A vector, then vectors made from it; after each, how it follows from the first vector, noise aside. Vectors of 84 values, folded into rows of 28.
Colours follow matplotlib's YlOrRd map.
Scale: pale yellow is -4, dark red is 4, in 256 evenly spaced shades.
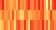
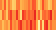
wrapped around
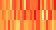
wrapped around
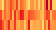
negated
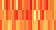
wrapped around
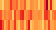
negated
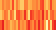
wrapped around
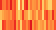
wrapped around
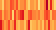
negated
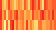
wrapped around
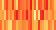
wrapped around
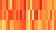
wrapped around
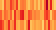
negated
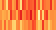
wrapped around
